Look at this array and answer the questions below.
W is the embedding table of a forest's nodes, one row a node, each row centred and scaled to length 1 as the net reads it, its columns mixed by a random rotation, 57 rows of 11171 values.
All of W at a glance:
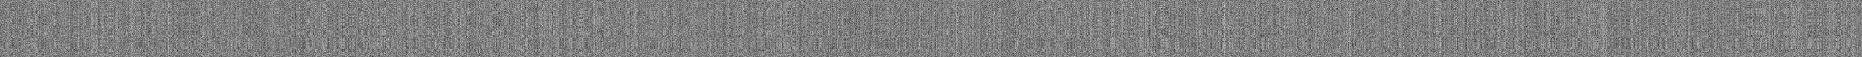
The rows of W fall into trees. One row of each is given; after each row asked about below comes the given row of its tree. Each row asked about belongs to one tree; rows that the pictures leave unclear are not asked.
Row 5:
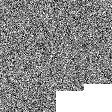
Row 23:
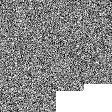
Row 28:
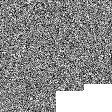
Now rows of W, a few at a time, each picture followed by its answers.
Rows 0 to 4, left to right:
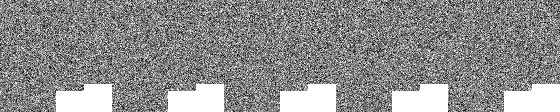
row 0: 28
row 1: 5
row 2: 23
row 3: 5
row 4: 23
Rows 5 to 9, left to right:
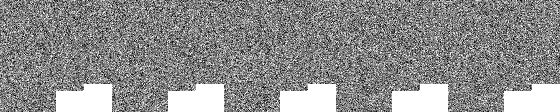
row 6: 23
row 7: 5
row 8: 28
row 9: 28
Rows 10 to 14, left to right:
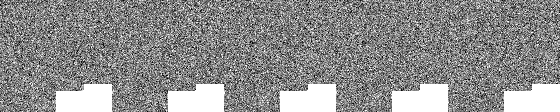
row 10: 23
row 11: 28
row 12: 28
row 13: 28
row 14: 5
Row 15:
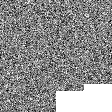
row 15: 28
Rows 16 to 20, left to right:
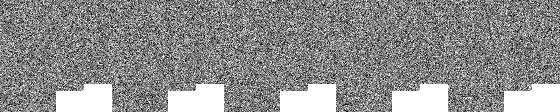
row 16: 23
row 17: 5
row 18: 5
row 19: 23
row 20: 23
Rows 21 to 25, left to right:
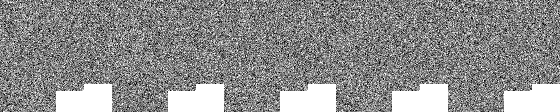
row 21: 23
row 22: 5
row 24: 23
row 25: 28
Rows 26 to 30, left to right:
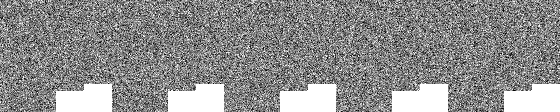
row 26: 5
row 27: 5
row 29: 23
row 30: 28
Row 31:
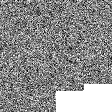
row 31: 28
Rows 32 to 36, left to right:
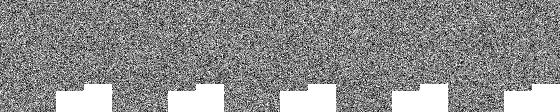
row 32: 28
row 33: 28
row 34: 28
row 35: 5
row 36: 5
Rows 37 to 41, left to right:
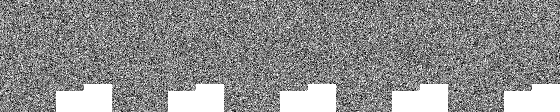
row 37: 28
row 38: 23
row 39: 23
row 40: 23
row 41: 28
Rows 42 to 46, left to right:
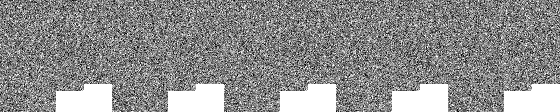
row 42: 23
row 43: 23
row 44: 23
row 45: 23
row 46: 23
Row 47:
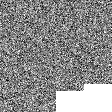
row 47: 23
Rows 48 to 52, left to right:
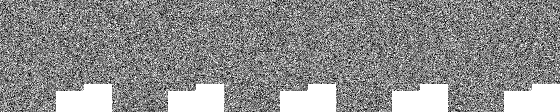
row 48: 23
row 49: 5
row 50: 5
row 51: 5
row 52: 23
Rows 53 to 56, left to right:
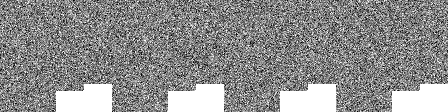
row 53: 28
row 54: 23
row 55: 28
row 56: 5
